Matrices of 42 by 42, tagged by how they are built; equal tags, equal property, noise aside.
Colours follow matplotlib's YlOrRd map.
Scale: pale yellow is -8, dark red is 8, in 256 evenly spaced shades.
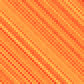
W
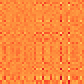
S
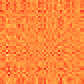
S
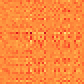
S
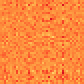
S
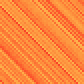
W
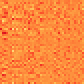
S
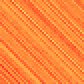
W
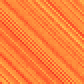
W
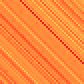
W
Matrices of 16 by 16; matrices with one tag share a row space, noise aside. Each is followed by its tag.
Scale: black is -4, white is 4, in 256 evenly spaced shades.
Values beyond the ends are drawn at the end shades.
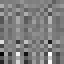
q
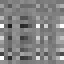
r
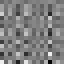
q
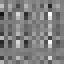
q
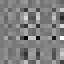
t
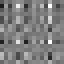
q
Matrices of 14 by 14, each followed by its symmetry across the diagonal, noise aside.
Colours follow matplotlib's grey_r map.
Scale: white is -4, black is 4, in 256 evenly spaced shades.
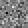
antisymmetric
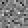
neither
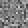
antisymmetric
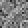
symmetric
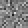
antisymmetric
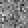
neither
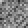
symmetric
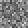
symmetric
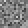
symmetric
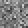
neither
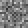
symmetric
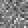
neither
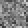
antisymmetric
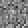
neither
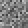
symmetric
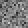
symmetric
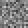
antisymmetric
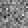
neither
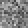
neither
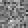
neither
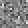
neither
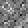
symmetric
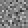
antisymmetric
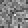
symmetric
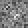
symmetric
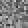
antisymmetric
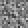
antisymmetric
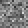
neither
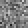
antisymmetric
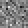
antisymmetric
